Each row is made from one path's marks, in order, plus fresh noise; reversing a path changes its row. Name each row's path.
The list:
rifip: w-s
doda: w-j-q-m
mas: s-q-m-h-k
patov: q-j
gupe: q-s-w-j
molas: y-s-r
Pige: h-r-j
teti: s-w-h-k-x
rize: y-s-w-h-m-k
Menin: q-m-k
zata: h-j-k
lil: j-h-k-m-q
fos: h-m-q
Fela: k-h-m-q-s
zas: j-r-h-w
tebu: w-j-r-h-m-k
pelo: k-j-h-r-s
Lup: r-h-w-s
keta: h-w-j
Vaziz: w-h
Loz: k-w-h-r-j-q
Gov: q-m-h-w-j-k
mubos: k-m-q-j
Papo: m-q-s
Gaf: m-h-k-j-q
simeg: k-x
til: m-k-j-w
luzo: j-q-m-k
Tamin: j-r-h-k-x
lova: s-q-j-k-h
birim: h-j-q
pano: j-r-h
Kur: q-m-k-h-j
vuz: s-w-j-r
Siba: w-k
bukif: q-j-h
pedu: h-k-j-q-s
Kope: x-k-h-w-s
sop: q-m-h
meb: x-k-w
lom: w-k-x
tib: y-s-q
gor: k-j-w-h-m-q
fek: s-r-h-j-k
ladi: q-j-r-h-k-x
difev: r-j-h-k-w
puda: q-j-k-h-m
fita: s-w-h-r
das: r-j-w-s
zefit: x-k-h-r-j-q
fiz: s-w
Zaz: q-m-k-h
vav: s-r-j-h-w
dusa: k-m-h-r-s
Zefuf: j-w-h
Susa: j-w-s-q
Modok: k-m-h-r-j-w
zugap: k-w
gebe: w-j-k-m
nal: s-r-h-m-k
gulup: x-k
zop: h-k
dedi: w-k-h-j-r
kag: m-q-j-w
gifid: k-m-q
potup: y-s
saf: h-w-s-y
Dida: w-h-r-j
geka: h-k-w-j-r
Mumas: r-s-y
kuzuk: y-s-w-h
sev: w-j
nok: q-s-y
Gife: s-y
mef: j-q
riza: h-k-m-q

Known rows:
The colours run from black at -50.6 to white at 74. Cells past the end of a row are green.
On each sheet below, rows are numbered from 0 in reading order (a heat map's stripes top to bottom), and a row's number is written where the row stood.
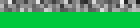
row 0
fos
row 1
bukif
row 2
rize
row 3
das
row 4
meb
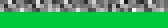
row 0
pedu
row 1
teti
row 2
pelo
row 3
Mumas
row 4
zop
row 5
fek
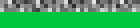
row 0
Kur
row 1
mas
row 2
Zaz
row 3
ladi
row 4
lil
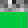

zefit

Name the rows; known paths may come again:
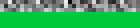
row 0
gor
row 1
ladi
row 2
simeg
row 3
saf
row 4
fek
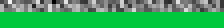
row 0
zas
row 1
Siba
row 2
Dida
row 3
Mumas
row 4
mas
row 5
kuzuk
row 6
das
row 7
tib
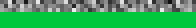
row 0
lom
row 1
fos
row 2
patov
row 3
nok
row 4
lova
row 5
riza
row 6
fita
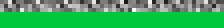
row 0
Fela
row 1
Pige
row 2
keta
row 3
pedu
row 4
zop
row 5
meb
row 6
rize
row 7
luzo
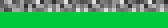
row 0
molas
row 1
Loz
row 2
Modok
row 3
pelo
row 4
Kur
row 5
dedi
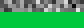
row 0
Gife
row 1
Susa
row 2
gifid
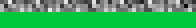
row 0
geka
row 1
dusa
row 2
lil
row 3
teti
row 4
puda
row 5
Lup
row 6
Menin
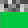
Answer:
til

